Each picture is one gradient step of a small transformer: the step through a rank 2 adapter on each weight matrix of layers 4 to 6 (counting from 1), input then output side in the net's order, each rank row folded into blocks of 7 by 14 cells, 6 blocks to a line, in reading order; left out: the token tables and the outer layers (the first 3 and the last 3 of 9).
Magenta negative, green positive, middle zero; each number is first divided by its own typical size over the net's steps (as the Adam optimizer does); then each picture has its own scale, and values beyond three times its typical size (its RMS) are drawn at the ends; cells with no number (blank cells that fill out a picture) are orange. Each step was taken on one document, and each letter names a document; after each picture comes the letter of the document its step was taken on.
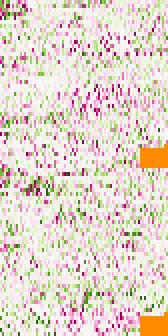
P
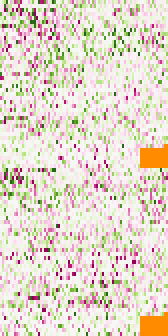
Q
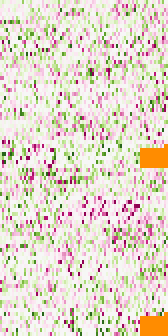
P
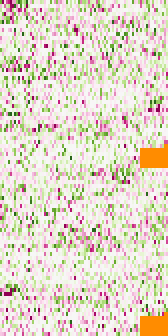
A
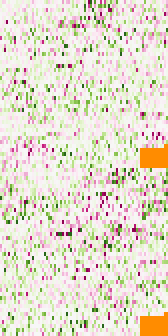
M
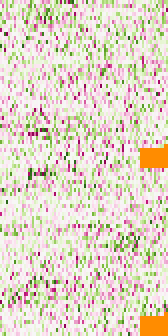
Q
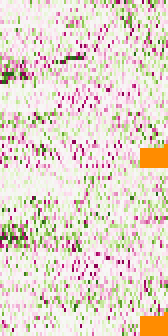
P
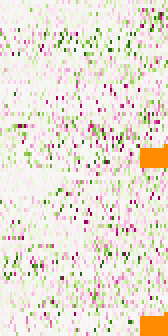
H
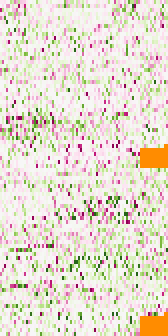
H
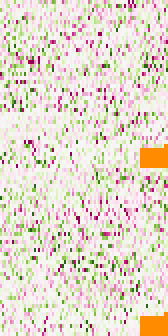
M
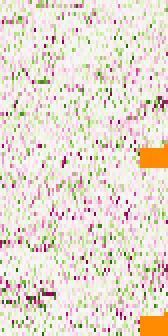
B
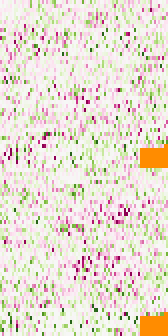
M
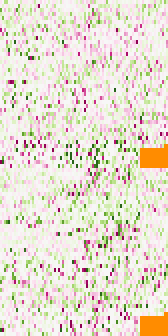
M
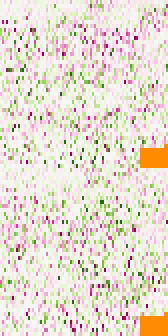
M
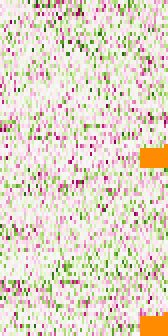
P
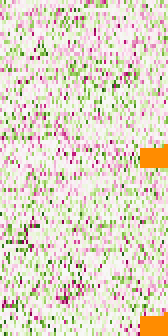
P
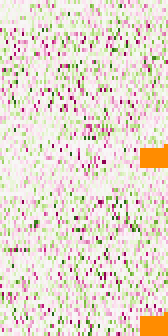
B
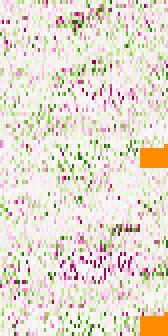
B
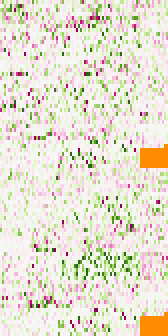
B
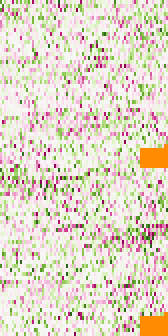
P
